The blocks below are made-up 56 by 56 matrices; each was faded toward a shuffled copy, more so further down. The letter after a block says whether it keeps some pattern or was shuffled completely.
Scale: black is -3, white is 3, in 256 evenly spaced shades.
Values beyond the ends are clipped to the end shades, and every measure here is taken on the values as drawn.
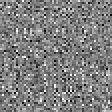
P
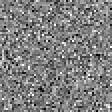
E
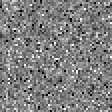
E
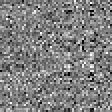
P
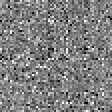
P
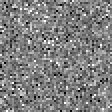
E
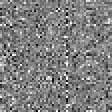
P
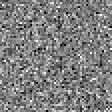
E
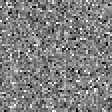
E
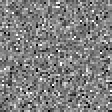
E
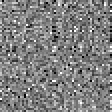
P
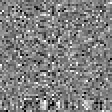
P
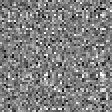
P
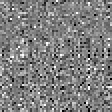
P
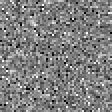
E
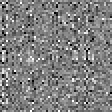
P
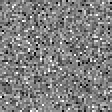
E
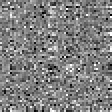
P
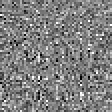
P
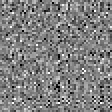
P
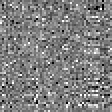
P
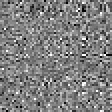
P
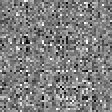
P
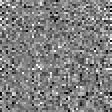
P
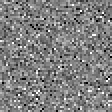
E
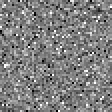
E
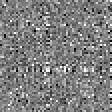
P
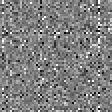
P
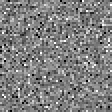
E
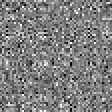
P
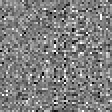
P
